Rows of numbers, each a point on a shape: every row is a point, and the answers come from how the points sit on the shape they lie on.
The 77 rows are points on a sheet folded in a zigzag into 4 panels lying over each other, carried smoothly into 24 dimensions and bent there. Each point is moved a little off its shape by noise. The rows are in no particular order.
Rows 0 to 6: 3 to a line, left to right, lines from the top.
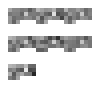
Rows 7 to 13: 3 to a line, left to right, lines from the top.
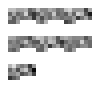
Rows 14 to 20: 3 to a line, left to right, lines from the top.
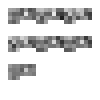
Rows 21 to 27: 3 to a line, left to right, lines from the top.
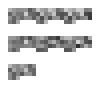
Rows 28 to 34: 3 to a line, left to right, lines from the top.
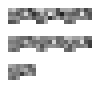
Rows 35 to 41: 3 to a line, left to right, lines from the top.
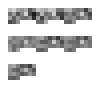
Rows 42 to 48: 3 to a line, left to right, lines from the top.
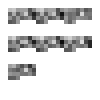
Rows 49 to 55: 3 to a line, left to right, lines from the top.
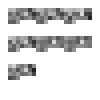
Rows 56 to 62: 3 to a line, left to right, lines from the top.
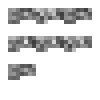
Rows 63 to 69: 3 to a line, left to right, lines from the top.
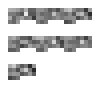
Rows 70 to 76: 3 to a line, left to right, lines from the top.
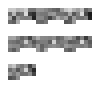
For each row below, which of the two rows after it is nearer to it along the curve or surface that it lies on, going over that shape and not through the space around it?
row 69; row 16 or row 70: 70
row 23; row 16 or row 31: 16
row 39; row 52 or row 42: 42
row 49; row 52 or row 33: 33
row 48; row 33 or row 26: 33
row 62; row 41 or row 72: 41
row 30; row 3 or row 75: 75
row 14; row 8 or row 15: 15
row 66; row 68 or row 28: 68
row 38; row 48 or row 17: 17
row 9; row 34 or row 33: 34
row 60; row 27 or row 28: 28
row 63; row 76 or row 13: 76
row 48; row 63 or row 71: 63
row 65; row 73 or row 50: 73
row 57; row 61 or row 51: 61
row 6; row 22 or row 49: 49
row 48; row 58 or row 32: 58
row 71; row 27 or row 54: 27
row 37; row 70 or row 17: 70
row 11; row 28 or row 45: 45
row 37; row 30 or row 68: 68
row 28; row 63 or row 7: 63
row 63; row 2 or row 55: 55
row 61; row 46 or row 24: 24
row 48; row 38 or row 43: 43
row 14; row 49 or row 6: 6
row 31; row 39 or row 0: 0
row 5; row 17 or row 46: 17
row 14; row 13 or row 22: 13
